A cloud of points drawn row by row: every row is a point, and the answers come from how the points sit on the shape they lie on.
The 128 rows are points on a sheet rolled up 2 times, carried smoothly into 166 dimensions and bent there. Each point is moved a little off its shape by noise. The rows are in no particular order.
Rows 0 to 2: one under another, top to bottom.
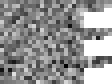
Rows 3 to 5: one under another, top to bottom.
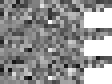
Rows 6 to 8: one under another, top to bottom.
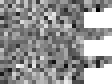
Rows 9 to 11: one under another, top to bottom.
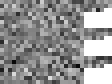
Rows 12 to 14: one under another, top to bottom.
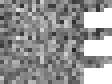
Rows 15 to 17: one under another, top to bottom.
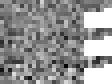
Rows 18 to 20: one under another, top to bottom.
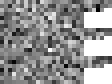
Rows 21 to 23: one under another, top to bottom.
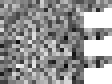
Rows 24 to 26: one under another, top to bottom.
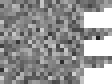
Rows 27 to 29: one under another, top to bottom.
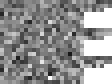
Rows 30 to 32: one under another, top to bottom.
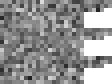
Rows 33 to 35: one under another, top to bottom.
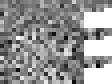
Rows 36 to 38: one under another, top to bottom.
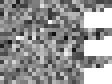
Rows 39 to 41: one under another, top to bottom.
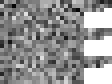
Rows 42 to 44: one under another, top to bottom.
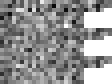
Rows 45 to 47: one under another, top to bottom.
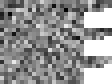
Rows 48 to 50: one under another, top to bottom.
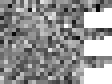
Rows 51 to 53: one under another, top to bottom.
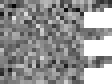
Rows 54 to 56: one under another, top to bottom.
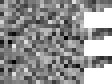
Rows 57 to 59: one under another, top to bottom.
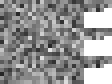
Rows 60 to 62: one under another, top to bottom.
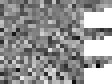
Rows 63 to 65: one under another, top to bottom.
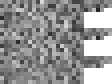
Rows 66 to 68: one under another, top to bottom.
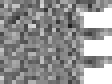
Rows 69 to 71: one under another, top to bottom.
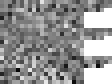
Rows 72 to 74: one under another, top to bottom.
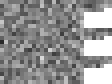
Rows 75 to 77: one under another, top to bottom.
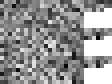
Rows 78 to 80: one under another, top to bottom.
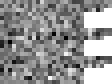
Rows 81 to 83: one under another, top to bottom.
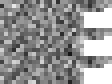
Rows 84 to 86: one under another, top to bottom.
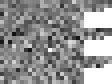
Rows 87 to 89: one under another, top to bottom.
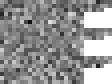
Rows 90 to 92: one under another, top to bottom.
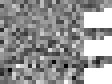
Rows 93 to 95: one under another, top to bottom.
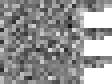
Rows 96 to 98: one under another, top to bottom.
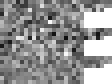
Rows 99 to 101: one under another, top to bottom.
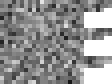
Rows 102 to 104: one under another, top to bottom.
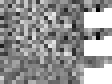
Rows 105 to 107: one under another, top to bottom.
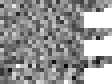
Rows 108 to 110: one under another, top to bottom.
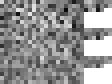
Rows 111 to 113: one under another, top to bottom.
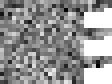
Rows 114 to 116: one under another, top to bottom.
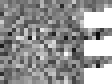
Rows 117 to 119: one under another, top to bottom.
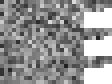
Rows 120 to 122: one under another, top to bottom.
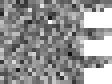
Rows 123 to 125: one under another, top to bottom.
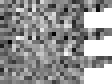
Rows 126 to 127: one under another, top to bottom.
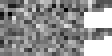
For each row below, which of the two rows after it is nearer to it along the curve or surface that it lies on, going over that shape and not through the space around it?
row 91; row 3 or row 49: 3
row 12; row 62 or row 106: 106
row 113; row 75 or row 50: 75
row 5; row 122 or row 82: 82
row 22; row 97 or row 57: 97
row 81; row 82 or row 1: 1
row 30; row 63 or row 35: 63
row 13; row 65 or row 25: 25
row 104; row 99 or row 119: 119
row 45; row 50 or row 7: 50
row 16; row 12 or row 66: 12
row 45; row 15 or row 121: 121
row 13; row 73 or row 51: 73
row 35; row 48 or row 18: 18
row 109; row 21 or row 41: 41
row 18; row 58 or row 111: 111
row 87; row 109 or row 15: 109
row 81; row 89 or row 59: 89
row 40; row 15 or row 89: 89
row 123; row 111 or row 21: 111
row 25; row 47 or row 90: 47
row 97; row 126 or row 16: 126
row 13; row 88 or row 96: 88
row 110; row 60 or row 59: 60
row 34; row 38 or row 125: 38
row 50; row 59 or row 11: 11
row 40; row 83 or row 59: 59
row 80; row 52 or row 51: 51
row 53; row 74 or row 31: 31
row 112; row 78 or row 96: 96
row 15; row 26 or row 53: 26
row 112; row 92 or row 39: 39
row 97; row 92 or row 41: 92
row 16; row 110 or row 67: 67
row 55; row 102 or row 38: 102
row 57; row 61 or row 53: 53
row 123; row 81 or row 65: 81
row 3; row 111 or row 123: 111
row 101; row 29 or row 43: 29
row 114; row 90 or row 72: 72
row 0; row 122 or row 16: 122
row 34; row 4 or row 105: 105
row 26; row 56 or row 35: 56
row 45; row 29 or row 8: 8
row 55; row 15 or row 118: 118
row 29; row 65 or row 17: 17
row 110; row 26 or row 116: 26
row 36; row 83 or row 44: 83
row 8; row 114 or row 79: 79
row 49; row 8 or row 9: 8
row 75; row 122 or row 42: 42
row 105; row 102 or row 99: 99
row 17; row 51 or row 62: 51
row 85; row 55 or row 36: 36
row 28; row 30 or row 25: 25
